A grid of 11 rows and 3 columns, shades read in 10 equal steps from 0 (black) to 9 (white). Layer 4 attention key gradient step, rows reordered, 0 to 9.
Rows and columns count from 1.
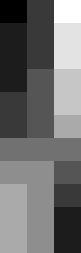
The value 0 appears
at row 1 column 1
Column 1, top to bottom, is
0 1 1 1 2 2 4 5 6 6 6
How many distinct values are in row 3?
3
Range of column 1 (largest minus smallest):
6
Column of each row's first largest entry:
3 3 3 3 3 3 1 1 1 1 1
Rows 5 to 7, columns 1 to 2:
2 3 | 2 3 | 4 4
